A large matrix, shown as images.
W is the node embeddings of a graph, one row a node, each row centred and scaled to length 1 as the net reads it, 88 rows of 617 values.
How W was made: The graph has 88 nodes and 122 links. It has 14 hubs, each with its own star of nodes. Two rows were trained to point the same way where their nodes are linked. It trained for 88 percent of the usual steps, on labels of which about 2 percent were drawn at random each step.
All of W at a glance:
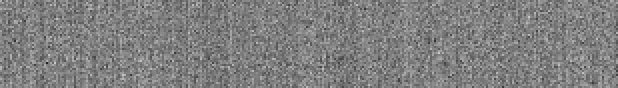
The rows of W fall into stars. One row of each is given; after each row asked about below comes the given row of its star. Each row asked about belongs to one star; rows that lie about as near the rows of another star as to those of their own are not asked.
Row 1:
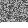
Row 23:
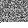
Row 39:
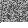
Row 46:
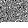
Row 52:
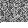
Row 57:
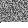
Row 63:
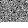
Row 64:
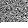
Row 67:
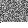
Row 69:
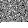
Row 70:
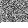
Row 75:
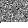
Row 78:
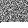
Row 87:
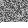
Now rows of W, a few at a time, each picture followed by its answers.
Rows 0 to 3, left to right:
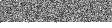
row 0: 64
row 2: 75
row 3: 46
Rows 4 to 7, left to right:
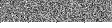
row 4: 64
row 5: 64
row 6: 1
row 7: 23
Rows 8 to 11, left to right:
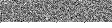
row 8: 39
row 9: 87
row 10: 69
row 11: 78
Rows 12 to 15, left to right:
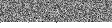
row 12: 52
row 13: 1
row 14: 78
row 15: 52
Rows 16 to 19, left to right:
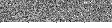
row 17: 23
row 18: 23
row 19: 70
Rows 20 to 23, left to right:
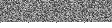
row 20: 52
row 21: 67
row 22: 64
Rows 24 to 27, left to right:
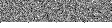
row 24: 57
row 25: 78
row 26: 1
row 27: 39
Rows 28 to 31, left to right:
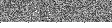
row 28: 23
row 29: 67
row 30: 70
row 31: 78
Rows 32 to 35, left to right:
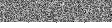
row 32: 87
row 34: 52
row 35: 70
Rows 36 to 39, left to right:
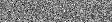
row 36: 63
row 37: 39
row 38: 1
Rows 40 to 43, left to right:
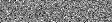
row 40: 69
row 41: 39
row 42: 78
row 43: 78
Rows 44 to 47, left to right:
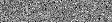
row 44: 23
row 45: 64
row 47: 78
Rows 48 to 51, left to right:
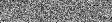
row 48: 23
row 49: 39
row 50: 69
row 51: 1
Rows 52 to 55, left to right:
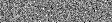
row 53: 70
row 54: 39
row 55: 57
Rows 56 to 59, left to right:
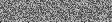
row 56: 75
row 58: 75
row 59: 75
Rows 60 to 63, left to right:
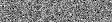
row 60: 70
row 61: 1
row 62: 52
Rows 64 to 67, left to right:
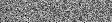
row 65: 64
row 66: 67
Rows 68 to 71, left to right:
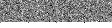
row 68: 87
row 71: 46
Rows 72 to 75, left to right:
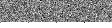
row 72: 63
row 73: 39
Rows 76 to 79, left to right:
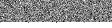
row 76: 75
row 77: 87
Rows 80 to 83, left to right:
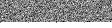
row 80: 75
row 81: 70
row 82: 75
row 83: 63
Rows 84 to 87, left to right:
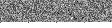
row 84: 64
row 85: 46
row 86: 57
